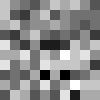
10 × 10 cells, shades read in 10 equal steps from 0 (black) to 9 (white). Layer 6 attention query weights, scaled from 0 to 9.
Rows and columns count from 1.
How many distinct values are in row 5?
6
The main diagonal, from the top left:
7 3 4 7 1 5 7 3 7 6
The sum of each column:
57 46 47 46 50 45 52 52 53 46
